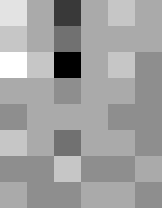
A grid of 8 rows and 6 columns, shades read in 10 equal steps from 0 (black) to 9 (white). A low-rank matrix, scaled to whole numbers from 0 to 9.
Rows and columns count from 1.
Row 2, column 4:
6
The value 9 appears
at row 3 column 1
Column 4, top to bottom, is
6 6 6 6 6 6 5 6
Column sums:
53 47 33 47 48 43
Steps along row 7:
same up down same up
